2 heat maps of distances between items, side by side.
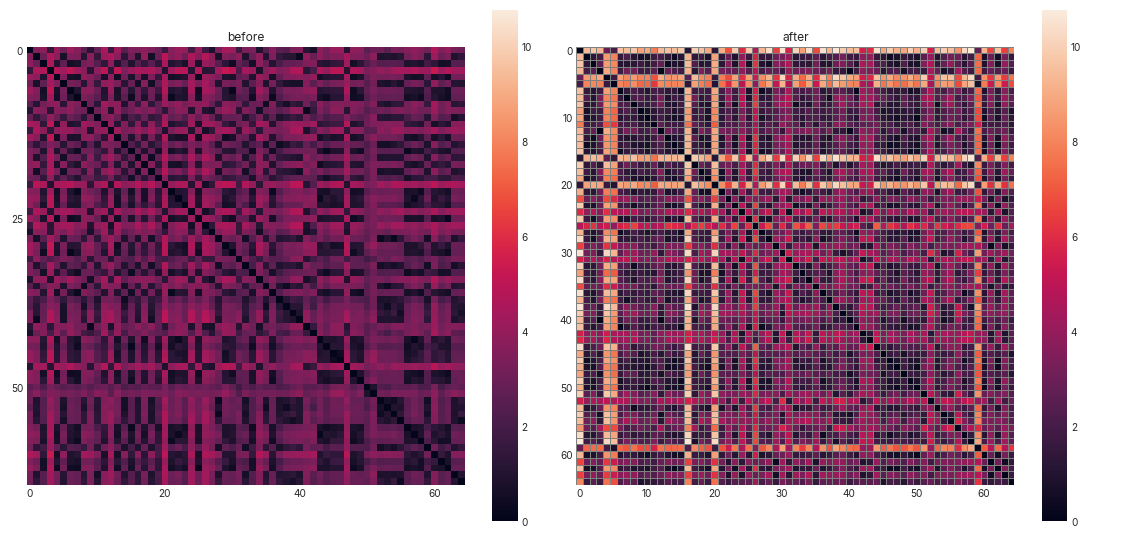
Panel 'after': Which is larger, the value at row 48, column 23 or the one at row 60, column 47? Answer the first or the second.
the first
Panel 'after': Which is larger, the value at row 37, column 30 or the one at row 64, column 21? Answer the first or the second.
the first
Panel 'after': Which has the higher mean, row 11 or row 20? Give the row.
20
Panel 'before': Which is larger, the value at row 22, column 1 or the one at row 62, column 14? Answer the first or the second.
the first
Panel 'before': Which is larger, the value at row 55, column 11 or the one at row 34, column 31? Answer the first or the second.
the first
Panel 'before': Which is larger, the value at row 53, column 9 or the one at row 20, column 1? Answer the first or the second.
the second
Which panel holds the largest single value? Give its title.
after
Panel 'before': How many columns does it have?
65
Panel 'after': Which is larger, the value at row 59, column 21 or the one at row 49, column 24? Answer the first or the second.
the first
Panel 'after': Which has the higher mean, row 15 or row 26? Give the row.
26
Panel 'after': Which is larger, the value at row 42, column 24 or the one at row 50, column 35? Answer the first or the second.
the second
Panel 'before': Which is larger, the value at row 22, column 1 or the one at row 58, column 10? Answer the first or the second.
the first
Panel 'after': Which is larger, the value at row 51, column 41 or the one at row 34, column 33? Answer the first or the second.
the first
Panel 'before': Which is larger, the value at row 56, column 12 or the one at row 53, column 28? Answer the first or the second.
the first
